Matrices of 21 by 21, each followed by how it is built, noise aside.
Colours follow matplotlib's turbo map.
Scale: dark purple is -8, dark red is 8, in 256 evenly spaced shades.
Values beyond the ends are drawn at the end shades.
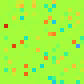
sparse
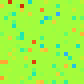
sparse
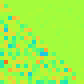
lower triangular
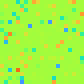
sparse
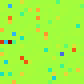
sparse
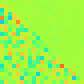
lower triangular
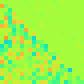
lower triangular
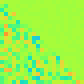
lower triangular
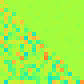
lower triangular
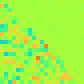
lower triangular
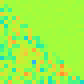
lower triangular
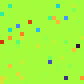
sparse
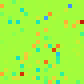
sparse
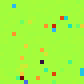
sparse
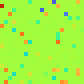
sparse
